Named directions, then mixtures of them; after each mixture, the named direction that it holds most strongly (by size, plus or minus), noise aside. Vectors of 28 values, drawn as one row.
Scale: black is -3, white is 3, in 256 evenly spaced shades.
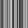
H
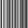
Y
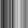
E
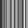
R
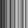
R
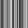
H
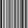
Y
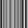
R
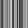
H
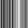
E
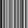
R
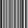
R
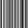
Y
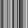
H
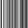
Y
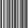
Y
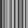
R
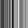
E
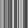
H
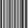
Y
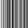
R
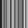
R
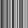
H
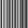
Y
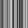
H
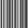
Y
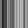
E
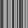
H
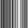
E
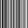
Y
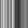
E
